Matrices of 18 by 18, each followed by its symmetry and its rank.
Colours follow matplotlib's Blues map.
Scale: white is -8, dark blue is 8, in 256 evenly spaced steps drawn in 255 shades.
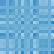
symmetric, rank one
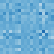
neither, rank three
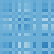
symmetric, rank one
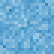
symmetric, full rank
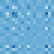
symmetric, rank two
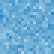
neither, full rank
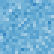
symmetric, full rank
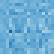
neither, rank three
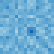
symmetric, rank three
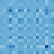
symmetric, rank two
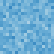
neither, full rank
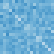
symmetric, full rank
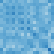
symmetric, rank three
